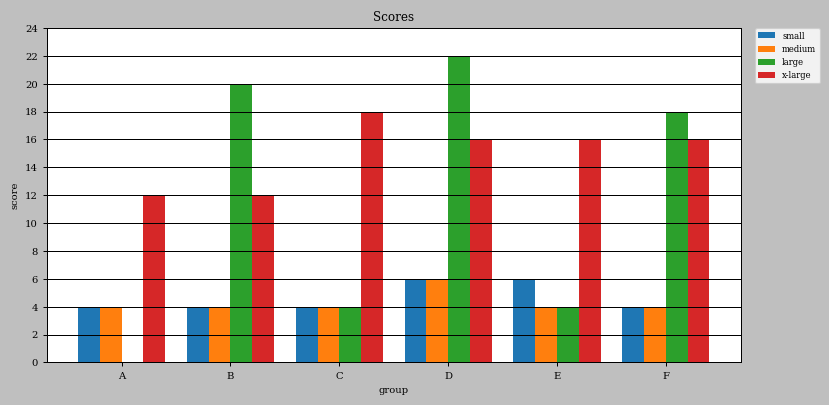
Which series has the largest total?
x-large
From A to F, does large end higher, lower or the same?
higher
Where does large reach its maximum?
D
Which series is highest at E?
x-large
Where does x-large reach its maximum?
C
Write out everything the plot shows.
Title: Scores
x-axis: group, ticks A B C D E F
y-axis: score, ticks 0 2 4 6 8 10 12 14 16 18 20 22 24
Legend: small, medium, large, x-large
Values:
small: 4 4 4 6 6 4
medium: 4 4 4 6 4 4
large: 0 20 4 22 4 18
x-large: 12 12 18 16 16 16
